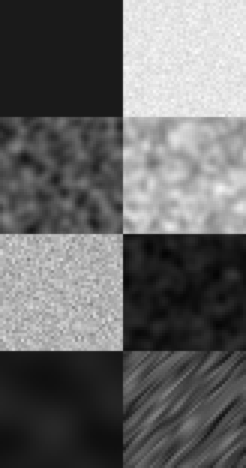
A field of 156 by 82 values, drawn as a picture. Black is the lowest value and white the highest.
The table splits into 4 rows of 2 panels. Panel 1,1: very low, flat. Panel 1,2: very high, fine-grained, faint in contrast. Panel 2,1: low, blotchy. Panel 2,2: high, blotchy. Panel 3,1: high, fine-grained. Panel 3,2: very low, blotchy, faint in contrast. Panel 4,1: very low, smooth, faint in contrast. Panel 4,2: low, slanting up to the right.
